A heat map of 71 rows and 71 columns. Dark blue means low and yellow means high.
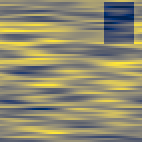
There is no overall slope. An odd patch, lower than its surroundings, sits in the top right. The grain runs across in streaks. The top right is the ninth with the lowest average.
